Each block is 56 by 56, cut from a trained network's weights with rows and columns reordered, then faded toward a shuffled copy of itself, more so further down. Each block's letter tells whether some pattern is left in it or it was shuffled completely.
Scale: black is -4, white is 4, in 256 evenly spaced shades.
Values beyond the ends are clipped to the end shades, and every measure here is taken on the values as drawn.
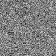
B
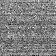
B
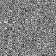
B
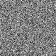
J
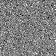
J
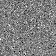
J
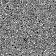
J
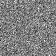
J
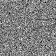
J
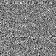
B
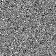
J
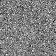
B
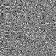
B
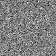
J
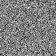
J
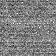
B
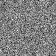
J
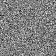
J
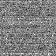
B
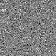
B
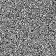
J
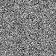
J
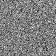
J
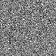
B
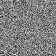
B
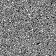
J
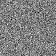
J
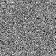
B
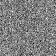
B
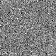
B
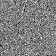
J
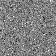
J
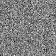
B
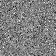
J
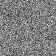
J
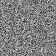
J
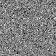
B
